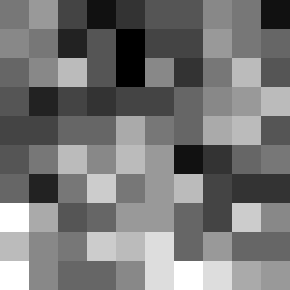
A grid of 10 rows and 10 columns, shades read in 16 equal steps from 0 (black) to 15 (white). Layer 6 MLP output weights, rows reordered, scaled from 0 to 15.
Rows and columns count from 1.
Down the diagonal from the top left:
7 7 11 3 10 9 11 4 6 9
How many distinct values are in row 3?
7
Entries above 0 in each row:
10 9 9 10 10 10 10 10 10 10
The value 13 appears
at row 9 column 6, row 10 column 6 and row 10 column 8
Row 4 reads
5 2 4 3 4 4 6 8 9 11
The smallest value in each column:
4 2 2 1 0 4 1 3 3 1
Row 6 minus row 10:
-10 -1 5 2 3 -4 -14 -10 -4 -2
